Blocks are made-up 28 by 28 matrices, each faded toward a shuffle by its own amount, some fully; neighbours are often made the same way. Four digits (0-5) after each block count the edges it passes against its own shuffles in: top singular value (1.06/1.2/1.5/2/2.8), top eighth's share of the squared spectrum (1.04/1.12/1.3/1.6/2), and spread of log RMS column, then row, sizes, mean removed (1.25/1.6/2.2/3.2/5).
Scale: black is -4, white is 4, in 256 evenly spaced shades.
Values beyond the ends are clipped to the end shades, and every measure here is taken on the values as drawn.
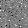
0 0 0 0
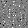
1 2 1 1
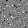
0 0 0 0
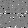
3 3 0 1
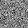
2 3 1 1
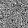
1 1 0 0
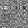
4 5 2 3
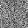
3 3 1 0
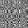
4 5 3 2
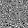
2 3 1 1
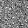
2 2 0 0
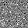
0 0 0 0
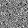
2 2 0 0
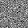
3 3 0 0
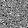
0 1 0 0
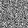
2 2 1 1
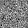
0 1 0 0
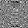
3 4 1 2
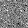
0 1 0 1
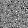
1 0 0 0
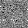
2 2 0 1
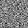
3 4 1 1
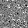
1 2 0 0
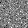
1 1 0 0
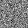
1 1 0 0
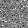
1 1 0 0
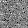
0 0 0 0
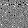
2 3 0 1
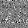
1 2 0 2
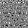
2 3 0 2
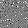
1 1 0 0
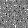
0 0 0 0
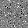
0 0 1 0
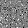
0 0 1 0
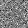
0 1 0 0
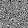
1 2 0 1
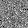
0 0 0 0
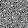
1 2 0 0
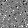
0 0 0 0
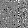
2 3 2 0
